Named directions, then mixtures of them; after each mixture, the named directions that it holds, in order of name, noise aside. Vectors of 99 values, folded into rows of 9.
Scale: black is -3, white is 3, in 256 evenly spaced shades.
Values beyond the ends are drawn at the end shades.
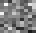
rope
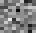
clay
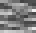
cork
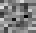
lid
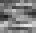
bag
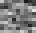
clay, cork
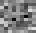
cork, lid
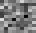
lid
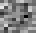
lid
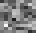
bag, lid, rope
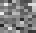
rope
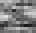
bag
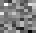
rope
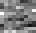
bag, cork, rope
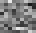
bag, rope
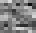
bag, rope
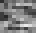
bag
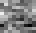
bag, cork, rope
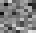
rope
